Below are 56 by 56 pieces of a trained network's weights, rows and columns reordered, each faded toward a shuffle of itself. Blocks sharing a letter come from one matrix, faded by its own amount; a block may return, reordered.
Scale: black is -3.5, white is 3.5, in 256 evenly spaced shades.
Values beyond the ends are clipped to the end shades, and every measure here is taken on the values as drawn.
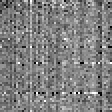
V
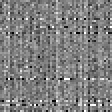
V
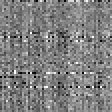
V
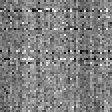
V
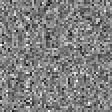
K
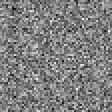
K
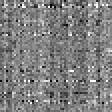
V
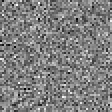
K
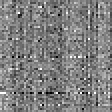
V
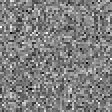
K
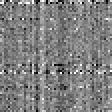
V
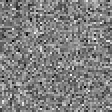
K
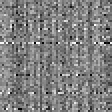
V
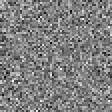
K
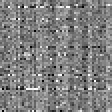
V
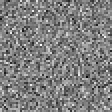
K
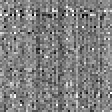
V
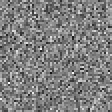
K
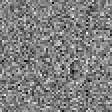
K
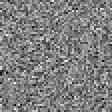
K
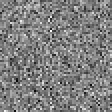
K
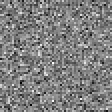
K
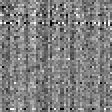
V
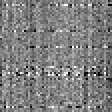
V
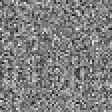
K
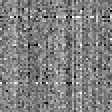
V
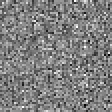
K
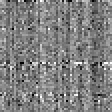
V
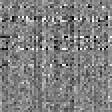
V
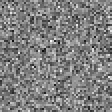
K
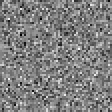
K
